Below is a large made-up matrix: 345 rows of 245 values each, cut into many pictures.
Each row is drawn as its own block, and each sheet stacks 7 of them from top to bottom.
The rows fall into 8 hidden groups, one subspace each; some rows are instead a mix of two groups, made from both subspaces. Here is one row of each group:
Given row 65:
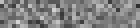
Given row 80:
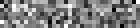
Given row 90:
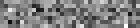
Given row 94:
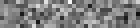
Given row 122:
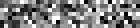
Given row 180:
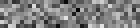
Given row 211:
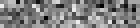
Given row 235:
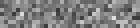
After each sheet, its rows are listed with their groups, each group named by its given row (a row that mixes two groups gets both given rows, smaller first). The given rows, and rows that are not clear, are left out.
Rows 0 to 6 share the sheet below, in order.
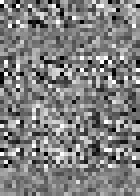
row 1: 235
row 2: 122
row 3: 65
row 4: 235
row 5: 235
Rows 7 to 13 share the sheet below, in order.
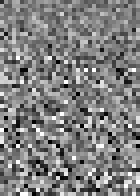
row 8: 80
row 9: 94 and 211
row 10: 180
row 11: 122
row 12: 65
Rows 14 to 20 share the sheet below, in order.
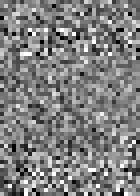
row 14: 122
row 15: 94
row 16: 80 and 211
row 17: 65
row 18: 90
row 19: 80
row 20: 211
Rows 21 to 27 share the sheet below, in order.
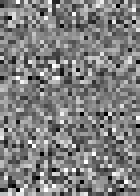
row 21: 211
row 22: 180
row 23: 65
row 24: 211
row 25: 122
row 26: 94
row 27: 180
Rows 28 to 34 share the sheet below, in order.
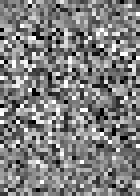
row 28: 94
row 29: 90
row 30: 80
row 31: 180
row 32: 90
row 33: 65
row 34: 235
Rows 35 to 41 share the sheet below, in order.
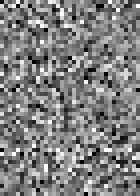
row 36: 94
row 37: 94
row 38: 65
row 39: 90
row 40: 235
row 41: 94
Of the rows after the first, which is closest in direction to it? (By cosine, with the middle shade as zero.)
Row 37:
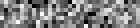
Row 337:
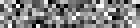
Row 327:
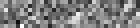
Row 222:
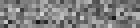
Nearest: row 337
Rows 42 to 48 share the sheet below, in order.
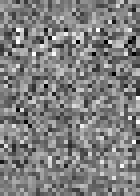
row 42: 180 and 211
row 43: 65
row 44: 235
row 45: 94
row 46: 80
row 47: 80
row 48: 211
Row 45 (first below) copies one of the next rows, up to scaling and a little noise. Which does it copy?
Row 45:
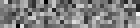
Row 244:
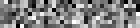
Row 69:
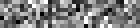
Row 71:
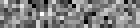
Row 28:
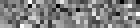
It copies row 244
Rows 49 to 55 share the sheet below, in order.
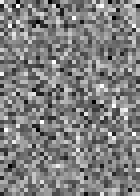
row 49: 65
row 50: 80
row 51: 65 and 122
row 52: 90
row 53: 122 and 211
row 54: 180
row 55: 180
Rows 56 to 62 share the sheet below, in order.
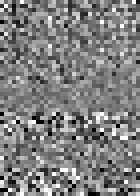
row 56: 80
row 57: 80
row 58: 65
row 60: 90
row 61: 122
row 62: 180
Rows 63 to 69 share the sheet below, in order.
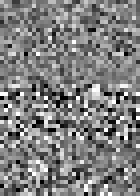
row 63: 80 and 235
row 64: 211
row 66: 235
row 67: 90
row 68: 65
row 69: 94
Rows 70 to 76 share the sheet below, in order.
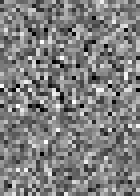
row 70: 90
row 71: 94
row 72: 94
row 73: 65
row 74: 122
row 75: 94
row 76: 211
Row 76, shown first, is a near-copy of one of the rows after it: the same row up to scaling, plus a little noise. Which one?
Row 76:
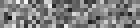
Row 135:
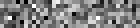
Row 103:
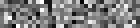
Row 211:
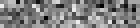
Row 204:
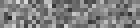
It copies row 204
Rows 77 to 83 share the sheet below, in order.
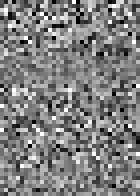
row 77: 180
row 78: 80 and 94
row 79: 90
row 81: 122
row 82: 94
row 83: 235
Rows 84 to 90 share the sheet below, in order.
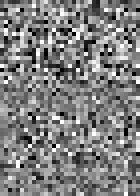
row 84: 235
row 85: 94
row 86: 235
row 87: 94
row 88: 94
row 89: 94
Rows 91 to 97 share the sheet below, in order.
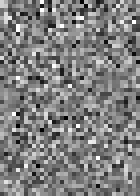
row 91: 211
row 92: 65
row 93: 65
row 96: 211
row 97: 211
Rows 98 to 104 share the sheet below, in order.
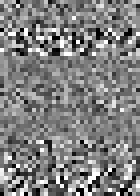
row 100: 122 and 211
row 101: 90
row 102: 180
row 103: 211
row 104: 235
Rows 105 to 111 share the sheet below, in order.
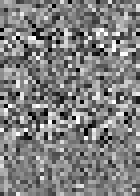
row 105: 94 and 122
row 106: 90
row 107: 80 and 211
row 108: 235
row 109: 94
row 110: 122
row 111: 211
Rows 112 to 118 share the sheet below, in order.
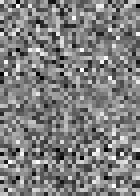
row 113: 65
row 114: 122
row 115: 180
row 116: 90
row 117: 235
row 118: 235
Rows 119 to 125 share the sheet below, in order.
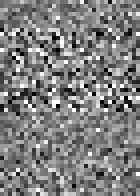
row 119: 122
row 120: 65
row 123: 90 and 211
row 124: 94
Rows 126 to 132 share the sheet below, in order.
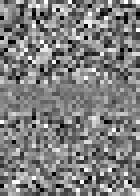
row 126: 94
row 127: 180
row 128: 94
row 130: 235
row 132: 122
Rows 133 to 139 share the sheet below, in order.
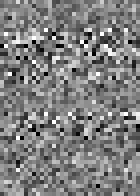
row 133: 211
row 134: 94 and 122
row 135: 211
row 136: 90
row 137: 94
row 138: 94
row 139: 211
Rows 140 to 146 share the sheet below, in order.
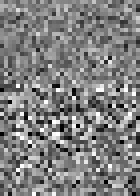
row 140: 80 and 235
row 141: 94
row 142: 122 and 235
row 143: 211
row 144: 65
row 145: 94
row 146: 65
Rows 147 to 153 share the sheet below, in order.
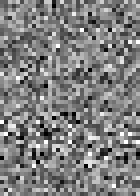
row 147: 94 and 211
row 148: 122
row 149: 94
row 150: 94
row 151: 180
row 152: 94
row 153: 235
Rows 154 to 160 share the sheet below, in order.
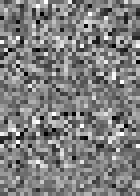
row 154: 94
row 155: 235
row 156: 90
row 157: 94
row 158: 180
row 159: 65
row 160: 235
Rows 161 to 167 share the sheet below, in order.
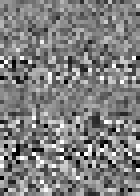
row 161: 122
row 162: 94
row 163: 80
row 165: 235
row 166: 122
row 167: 180
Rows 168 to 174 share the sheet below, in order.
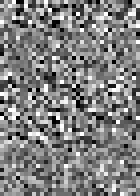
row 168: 65
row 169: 122
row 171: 180
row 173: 211
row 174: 90
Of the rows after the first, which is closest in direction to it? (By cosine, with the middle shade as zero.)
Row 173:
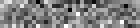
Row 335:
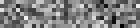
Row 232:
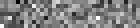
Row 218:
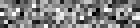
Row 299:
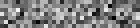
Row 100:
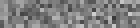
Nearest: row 100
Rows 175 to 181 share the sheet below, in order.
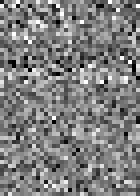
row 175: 65
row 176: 80
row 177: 80
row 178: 90
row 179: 94
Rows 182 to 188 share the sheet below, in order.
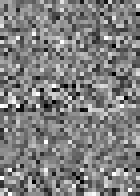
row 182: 122
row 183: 235
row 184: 235
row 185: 180
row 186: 122
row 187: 94
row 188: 180
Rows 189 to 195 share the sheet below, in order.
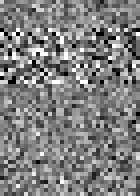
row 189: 90
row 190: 65
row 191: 180
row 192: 211
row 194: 235
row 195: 235
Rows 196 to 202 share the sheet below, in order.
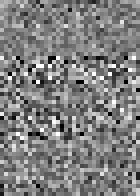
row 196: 211
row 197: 90
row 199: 90
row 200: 65
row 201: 80
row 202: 80 and 122
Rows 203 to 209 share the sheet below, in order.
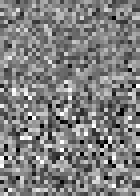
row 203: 235
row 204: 211
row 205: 211
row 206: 80
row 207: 94
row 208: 122
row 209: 235
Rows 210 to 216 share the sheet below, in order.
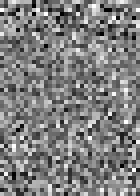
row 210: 235
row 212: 90
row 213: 80 and 211
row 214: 235
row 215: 80
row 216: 80
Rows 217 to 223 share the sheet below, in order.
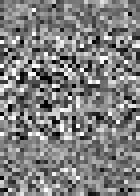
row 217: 90 and 122
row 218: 235
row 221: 65
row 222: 235
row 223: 180
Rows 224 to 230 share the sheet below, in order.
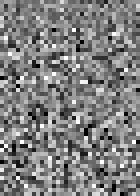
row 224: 122
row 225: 180
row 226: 180
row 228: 94
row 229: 80
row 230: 90
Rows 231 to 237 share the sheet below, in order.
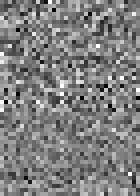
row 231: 94
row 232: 211
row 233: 211
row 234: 122
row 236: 122
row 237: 80
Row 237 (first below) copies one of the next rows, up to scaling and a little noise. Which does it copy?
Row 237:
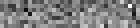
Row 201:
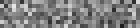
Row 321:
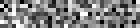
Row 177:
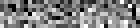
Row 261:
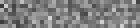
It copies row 177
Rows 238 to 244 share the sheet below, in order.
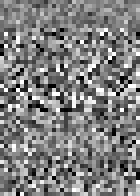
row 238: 94
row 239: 122
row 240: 235
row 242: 90
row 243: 80
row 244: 94
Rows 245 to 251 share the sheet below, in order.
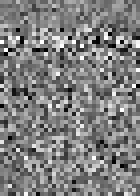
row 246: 235
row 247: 122
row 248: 80
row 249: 180
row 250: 90
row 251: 211
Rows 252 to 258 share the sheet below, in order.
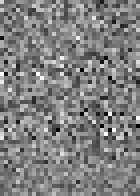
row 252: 90
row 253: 180
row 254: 122
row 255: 80 and 94
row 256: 122
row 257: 235
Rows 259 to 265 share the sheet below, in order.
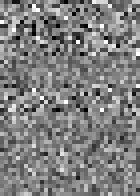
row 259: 180
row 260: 65 and 235
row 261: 80
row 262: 180
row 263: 80
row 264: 235
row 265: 94
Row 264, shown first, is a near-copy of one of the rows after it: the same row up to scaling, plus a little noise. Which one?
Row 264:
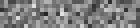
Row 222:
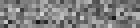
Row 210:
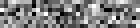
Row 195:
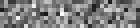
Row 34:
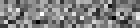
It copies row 195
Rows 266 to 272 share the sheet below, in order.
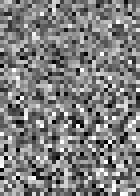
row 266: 211
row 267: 180
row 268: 80 and 122
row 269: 90 and 235
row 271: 122
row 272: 90
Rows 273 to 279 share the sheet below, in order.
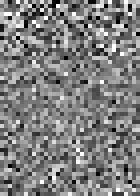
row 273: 211
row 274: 90
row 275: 180
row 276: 235
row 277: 235
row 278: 180
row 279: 211
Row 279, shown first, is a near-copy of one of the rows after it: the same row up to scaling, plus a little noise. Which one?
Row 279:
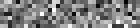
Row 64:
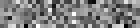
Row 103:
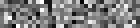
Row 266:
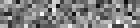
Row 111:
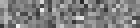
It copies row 266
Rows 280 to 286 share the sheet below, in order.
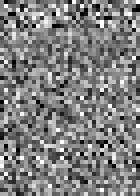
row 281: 80
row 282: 80
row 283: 122
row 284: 94 and 122
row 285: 122
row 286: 80
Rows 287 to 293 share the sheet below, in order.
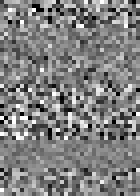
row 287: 90
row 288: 80
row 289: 94
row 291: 80
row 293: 80
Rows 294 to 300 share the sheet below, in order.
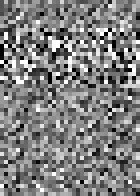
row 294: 235
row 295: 122
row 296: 80
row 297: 211
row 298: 235
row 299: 235
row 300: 122
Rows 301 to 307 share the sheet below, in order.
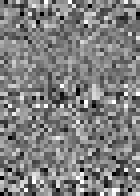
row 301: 94
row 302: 80
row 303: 80
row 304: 94 and 235
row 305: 180
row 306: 235
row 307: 180
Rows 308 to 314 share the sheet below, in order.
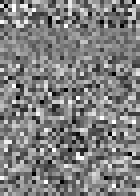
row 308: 80
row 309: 80
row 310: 235
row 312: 211
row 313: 211
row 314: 235
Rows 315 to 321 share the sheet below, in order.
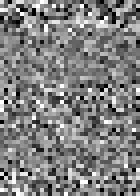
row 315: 90 and 94
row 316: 94
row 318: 122
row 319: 235
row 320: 90
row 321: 80
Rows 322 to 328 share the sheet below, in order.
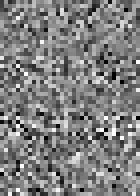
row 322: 235
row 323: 94
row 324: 90
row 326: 90
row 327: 94 and 235
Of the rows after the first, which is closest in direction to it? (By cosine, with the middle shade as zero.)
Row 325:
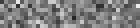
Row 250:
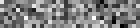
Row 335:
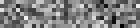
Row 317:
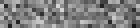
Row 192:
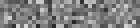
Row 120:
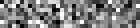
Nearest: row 120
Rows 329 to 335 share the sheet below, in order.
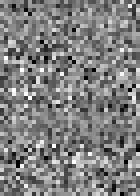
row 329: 80
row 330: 180
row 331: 94
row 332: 80
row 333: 80
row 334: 94
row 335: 90
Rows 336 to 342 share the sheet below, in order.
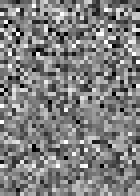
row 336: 235
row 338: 90
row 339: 80
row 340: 180
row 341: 180
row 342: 94
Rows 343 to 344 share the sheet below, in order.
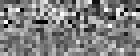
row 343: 235
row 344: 211 and 235
